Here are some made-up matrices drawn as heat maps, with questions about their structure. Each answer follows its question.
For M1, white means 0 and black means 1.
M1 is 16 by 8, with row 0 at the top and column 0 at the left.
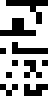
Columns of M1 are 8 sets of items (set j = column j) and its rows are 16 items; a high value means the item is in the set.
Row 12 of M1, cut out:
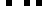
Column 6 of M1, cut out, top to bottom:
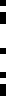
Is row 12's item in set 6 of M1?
yes
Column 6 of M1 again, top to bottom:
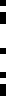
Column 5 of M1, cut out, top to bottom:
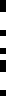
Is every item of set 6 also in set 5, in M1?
no
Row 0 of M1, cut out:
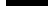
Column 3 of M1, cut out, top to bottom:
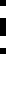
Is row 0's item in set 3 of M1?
yes
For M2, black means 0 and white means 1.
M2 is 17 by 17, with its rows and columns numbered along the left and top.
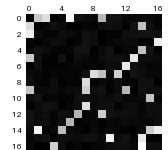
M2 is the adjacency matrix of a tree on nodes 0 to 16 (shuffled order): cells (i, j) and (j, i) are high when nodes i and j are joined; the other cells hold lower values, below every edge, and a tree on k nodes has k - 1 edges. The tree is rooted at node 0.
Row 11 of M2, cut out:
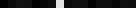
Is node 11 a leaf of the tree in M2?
yes
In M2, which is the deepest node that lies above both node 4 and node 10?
14
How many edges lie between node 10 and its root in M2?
4
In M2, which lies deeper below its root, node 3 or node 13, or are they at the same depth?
node 3
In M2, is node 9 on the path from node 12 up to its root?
yes
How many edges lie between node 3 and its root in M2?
4
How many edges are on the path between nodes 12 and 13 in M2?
4
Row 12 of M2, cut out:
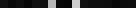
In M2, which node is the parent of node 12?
9
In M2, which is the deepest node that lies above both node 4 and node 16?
14
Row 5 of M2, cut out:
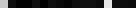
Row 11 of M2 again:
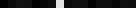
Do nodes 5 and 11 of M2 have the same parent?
no
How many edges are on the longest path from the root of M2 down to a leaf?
4
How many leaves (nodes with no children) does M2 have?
8
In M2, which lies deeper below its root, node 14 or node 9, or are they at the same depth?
node 14
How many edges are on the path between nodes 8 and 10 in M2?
7
